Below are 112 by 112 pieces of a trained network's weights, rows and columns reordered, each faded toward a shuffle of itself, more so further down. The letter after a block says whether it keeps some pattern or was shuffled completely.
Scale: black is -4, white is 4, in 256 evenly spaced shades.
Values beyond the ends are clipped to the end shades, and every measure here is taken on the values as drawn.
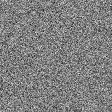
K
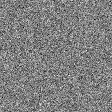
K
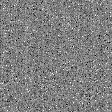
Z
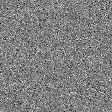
Z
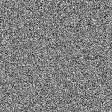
Z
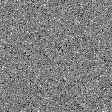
K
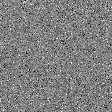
K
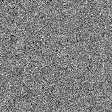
Z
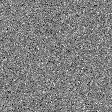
K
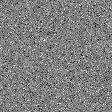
K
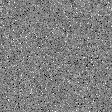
K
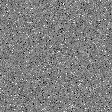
K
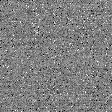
Z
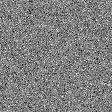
K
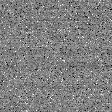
Z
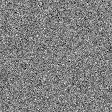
K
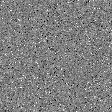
K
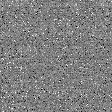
Z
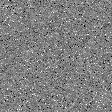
K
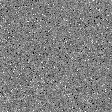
K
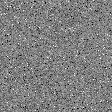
K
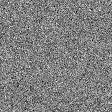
K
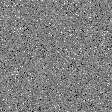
K
